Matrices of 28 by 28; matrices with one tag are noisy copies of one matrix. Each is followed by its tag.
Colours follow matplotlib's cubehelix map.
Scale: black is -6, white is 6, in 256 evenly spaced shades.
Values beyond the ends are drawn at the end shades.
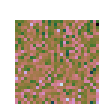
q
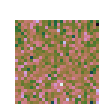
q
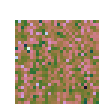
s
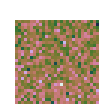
q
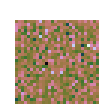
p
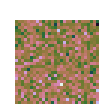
q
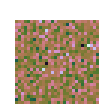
p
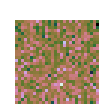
q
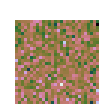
q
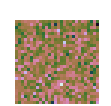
q
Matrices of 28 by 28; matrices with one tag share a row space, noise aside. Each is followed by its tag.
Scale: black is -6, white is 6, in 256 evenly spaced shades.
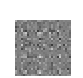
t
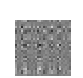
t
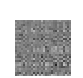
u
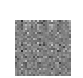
t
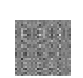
t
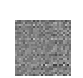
u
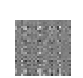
t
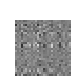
t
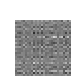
u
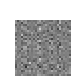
t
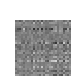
u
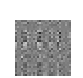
t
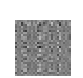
t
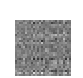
u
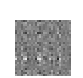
t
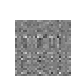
t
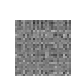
u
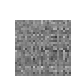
u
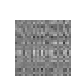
u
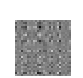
t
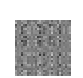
t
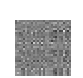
u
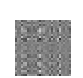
t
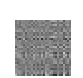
u
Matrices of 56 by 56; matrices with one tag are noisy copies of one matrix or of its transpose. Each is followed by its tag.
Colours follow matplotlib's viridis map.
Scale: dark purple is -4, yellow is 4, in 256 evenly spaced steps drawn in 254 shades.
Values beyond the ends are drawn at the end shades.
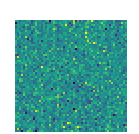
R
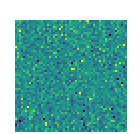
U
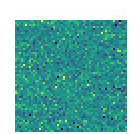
U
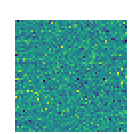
R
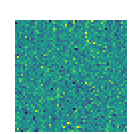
R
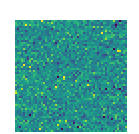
U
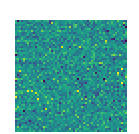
R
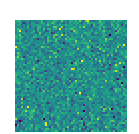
U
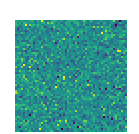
U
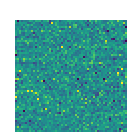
R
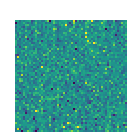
R
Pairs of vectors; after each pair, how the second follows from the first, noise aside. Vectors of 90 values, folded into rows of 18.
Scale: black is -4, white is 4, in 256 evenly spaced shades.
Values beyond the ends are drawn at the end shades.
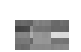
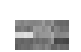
reversed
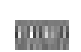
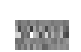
sign-scrambled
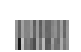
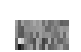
sign-scrambled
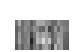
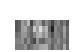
reversed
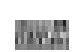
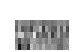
reversed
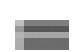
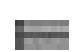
negated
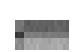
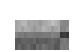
reversed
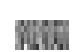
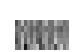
negated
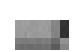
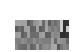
sign-scrambled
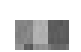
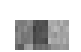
negated
